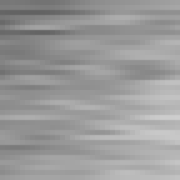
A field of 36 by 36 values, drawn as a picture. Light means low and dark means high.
Ninth with the highest average: top left. Histogram: bell-shaped. Slope: up to the top left. Ninth with the lowest average: bottom right.
